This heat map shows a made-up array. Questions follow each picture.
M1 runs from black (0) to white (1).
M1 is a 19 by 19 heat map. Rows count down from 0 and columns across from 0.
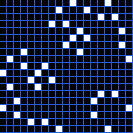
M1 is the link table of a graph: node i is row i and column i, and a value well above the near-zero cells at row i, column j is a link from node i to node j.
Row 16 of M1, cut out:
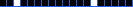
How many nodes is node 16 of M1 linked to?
2
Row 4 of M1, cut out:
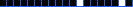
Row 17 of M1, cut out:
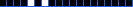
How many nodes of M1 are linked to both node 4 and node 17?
0
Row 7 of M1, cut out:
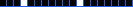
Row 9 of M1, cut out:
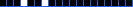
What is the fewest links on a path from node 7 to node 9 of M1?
2
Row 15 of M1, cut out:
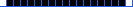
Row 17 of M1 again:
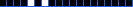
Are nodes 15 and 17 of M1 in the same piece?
no
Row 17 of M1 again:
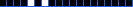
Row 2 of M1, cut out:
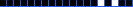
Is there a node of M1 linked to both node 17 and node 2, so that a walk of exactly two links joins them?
no
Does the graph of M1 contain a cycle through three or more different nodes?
yes
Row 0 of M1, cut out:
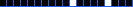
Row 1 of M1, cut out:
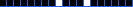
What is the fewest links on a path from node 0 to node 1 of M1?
4
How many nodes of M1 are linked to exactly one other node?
0
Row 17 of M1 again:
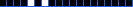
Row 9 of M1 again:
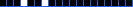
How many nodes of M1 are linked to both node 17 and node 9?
1
